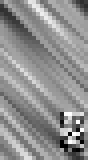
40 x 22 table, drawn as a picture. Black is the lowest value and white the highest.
Mirror symmetry: none. Roughest part: bottom right. Odd patch: rougher, in the bottom right. Slope: none. Grain: diagonal, down to the right.
